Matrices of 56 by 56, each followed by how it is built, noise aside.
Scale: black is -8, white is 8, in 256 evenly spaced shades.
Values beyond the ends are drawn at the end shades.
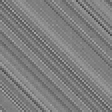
Toeplitz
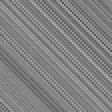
Toeplitz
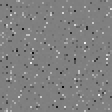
sparse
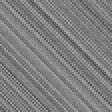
Toeplitz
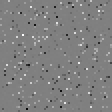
sparse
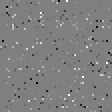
sparse
